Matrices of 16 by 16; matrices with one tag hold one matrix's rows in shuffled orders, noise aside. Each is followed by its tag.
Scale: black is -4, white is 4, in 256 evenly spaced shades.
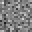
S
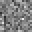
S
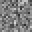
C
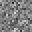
C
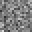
S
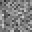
S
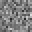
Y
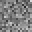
Y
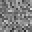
Y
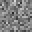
C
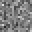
S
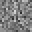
C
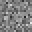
Y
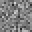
C
